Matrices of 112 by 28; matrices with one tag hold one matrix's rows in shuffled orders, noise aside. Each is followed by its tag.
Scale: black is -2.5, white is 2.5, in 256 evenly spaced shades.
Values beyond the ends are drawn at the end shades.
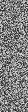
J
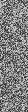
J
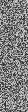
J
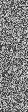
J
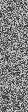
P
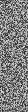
J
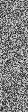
J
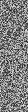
P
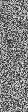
P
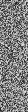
J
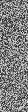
J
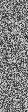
P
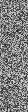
P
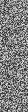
J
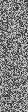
P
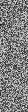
J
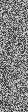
J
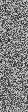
J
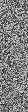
J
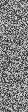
P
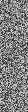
J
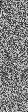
J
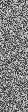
J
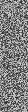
P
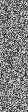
P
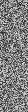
J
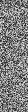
J
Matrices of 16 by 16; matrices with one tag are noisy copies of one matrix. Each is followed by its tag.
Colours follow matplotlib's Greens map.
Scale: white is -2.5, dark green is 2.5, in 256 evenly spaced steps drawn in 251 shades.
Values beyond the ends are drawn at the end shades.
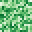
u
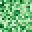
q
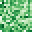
q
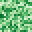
u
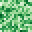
u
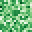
q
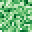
u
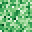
q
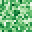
q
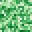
u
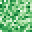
q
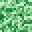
u
